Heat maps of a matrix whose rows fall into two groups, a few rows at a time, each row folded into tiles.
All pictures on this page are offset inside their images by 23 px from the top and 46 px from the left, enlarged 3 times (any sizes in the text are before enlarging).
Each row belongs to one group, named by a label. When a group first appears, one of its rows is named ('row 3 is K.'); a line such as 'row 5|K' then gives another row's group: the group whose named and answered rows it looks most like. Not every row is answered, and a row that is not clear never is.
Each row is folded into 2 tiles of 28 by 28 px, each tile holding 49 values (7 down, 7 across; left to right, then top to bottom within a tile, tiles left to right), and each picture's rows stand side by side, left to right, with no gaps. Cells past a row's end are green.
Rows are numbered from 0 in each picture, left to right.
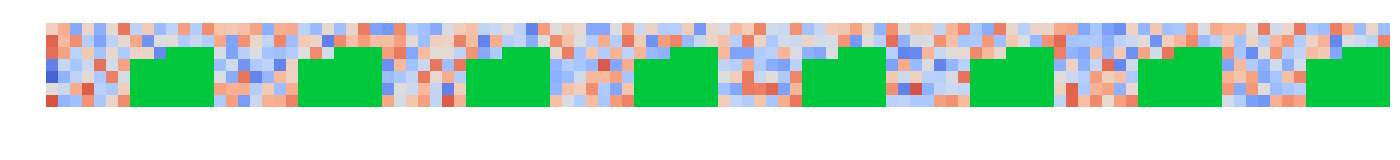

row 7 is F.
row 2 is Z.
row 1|F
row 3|Z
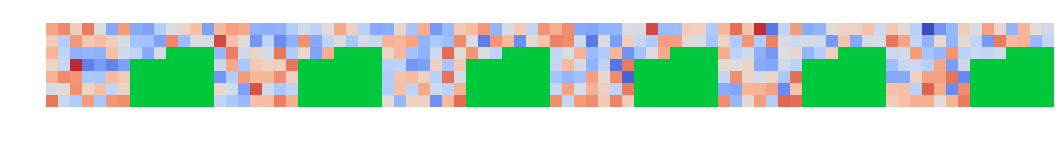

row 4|F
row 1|Z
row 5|Z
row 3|Z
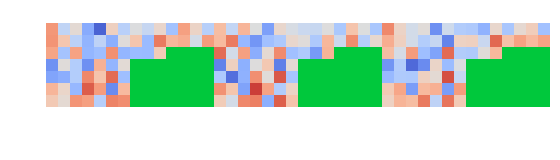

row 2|Z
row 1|Z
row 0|Z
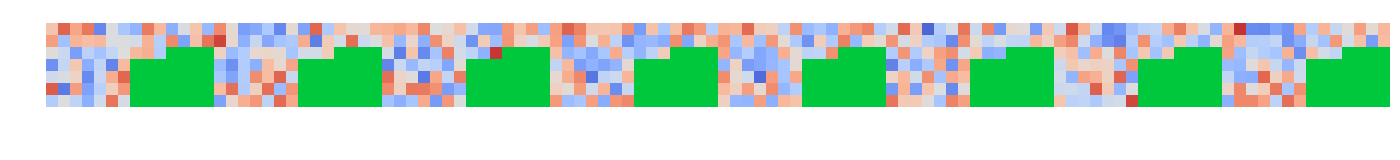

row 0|F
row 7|Z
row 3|F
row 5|Z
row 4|F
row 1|Z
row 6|Z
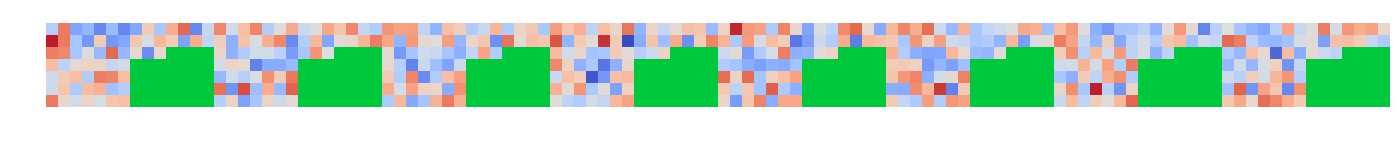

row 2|F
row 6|Z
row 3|F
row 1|F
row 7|Z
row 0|Z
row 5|F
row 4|F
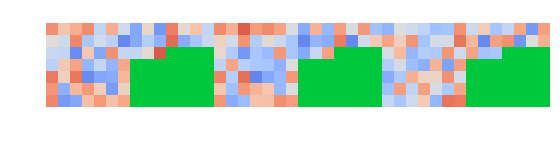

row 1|F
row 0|F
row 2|Z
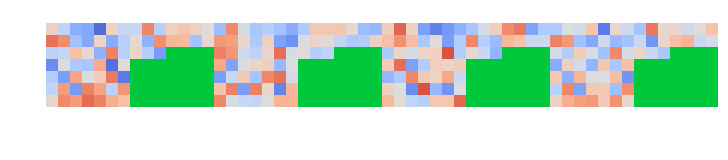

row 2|Z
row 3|Z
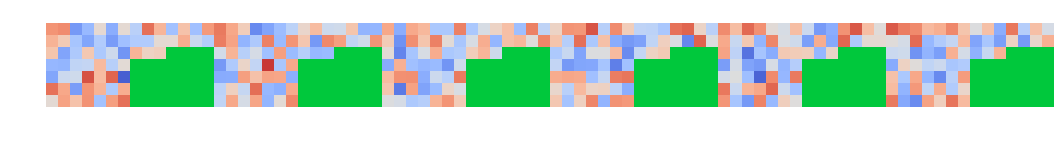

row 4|F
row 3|F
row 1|Z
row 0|Z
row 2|F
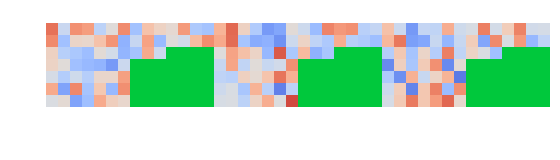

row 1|Z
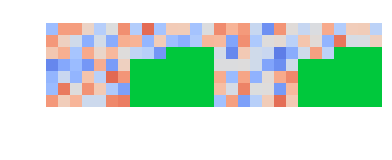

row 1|F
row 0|Z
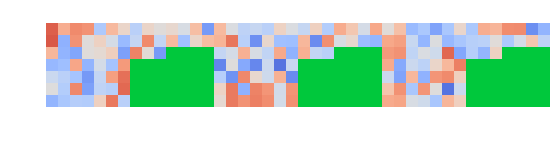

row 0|F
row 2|Z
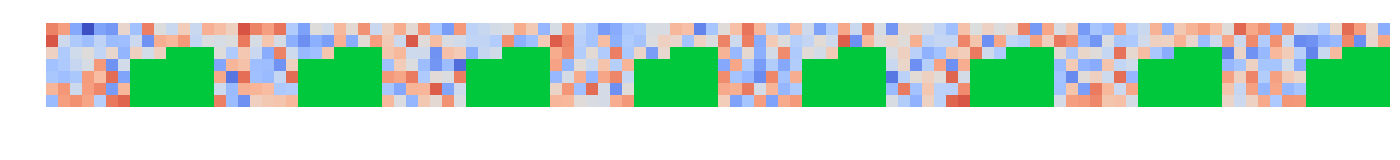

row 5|Z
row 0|Z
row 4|F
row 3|Z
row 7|F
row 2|F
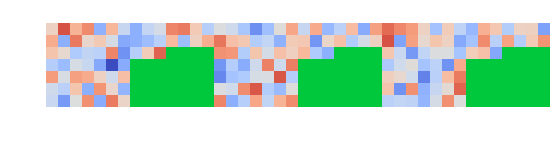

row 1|Z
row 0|F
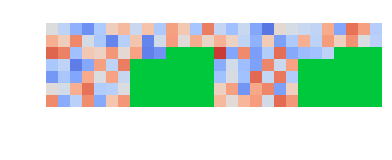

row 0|Z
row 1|Z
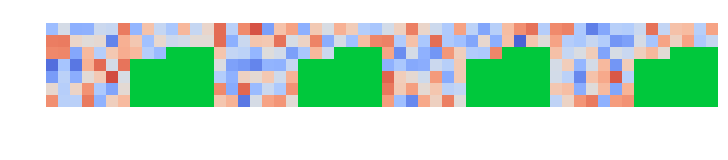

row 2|F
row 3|Z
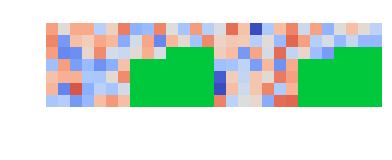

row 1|Z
